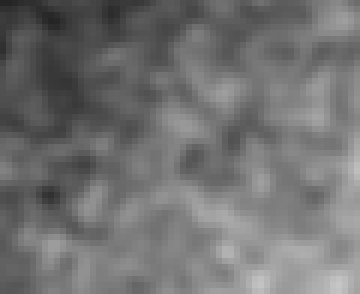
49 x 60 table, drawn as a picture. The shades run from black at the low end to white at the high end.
Ninth with the highest average: bottom right. Odd rows or columns: none. Slope: up to the bottom right. Grain: blotchy.
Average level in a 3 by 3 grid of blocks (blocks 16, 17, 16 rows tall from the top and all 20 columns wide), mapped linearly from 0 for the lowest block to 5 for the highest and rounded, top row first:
023 / 134 / 345
